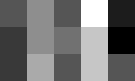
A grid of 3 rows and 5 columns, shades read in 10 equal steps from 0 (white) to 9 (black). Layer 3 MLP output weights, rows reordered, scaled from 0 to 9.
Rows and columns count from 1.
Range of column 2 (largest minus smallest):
1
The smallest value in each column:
6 3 5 0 6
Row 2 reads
7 4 5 2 9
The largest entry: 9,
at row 2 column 5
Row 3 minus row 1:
1 -1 0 2 -2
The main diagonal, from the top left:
6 4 6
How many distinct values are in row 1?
4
